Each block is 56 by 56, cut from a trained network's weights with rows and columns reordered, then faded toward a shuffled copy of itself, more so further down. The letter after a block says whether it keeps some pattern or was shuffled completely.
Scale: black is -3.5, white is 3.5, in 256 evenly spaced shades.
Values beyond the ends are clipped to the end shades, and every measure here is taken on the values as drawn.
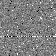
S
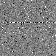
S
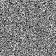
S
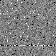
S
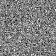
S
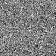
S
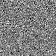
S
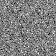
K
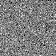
S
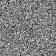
K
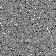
K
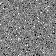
K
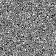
K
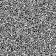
K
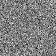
S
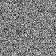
S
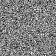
K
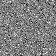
K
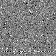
S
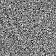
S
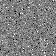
K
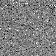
S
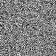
S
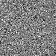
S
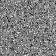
S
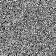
K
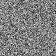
K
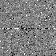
S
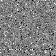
S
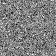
K
